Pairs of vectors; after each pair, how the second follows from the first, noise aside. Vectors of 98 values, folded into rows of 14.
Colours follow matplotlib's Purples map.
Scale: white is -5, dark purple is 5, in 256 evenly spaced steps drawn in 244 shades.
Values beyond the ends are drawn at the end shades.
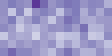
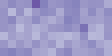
shrunk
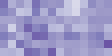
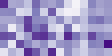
scaled up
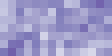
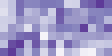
scaled up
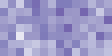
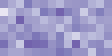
shuffled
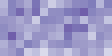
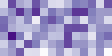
scaled up
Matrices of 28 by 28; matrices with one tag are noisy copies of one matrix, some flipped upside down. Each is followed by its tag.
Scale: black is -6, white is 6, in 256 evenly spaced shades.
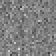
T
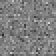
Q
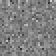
T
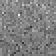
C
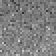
C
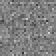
Q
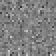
T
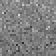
C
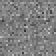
Q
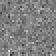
T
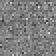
Q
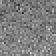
C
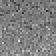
C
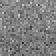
C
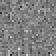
T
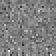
T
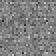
Q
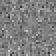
T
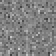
T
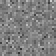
T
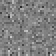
T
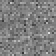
Q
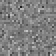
T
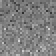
C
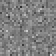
T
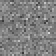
Q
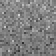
C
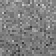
C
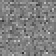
Q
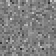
T
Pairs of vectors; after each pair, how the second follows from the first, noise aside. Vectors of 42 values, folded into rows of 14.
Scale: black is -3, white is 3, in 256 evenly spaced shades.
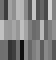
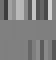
partly zeroed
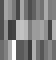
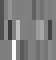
partly zeroed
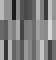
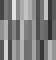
negated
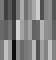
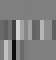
partly zeroed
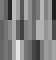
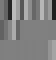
partly zeroed
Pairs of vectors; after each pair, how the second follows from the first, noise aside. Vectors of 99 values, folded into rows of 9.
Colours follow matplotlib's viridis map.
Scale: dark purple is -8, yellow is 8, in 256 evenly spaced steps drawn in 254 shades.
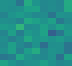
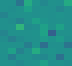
partly zeroed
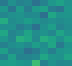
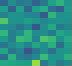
scaled up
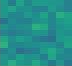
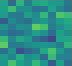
scaled up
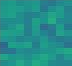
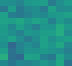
shuffled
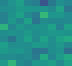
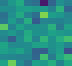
scaled up
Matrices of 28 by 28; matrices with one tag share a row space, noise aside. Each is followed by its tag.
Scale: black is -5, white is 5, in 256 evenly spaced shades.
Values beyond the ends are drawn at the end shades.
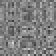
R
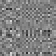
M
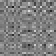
R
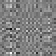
M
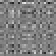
R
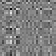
M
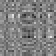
R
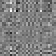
M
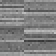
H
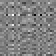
R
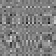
M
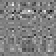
R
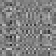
M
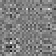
M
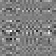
M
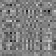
M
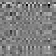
M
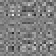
R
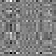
M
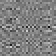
M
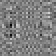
M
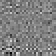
M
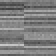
H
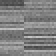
H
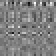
R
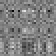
R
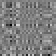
M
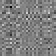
M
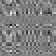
M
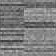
H
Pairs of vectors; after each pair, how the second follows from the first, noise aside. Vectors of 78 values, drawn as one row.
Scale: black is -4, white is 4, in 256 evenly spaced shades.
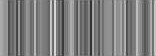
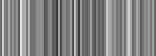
shuffled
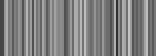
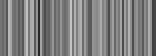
reversed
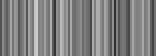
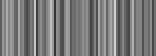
sign-scrambled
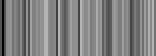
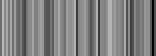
reversed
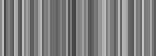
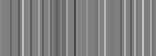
partly zeroed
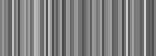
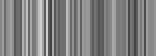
shuffled
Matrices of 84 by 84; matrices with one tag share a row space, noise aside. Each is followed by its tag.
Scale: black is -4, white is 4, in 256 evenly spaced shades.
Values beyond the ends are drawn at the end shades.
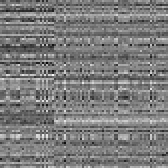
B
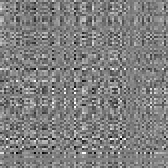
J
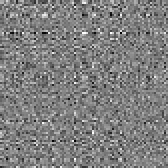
J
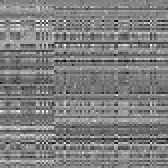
B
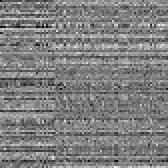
B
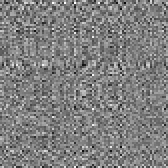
J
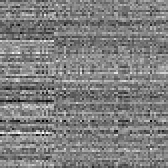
B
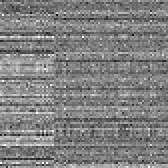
B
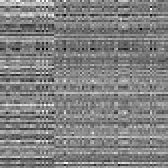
B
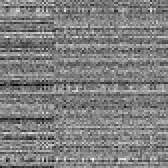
B
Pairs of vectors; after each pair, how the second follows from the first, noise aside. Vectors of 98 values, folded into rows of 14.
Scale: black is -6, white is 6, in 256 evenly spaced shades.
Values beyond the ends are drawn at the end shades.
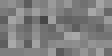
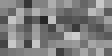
scaled up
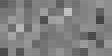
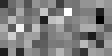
scaled up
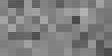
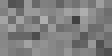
copied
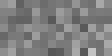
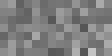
copied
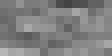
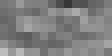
copied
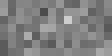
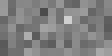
copied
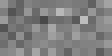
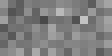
copied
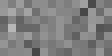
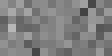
copied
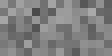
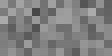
copied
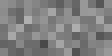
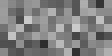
scaled up
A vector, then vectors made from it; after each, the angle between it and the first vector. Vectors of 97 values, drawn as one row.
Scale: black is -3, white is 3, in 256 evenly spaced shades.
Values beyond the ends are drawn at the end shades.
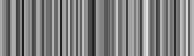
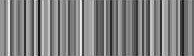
partly opposed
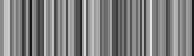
orthogonal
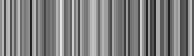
partly opposed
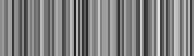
partly opposed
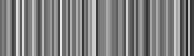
nearly opposite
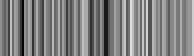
partly aligned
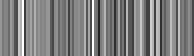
partly opposed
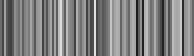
orthogonal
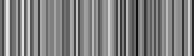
partly opposed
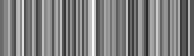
nearly opposite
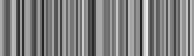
nearly parallel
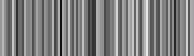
nearly parallel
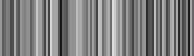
orthogonal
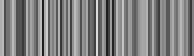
partly aligned
